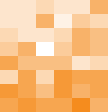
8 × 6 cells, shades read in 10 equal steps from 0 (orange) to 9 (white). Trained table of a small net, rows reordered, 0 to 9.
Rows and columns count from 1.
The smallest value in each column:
1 1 2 1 0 2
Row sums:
37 36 33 29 27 19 13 10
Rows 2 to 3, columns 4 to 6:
8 5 6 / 6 3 4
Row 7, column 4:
1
